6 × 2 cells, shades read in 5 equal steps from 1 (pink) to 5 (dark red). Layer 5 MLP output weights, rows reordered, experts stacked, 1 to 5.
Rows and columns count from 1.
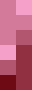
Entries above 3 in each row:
0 0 0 1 1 2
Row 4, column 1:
1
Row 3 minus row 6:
-3 -1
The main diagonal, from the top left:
2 2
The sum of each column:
15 18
